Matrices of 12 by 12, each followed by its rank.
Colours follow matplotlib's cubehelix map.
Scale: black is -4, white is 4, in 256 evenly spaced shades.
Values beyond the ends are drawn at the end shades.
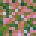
full rank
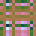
one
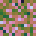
full rank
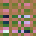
one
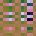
one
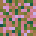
full rank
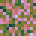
full rank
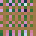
one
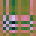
one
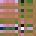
one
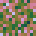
full rank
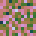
full rank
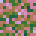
full rank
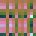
one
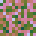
full rank
